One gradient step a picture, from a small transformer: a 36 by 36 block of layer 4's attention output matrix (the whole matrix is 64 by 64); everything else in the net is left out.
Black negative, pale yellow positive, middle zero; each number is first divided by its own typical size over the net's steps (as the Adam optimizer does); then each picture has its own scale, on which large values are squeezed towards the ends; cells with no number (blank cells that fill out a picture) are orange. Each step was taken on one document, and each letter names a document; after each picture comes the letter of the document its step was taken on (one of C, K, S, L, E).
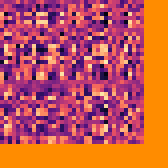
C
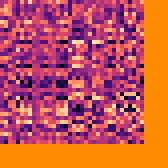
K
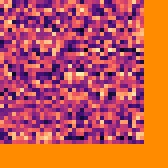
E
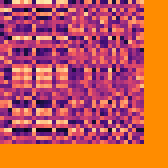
C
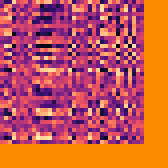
C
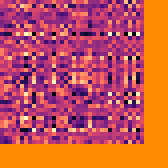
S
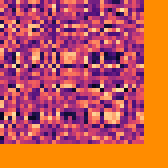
E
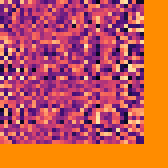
E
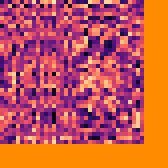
E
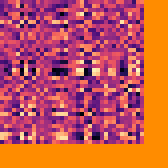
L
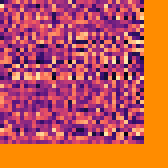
C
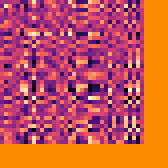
S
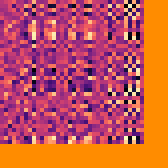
S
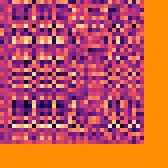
C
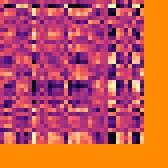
S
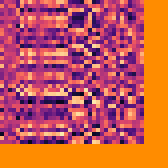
K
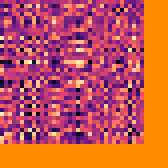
L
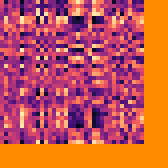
K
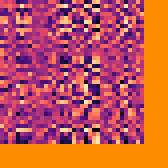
K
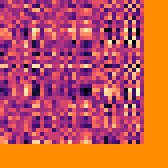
S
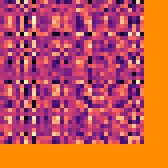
L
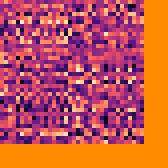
K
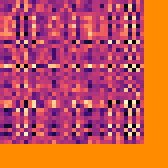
S
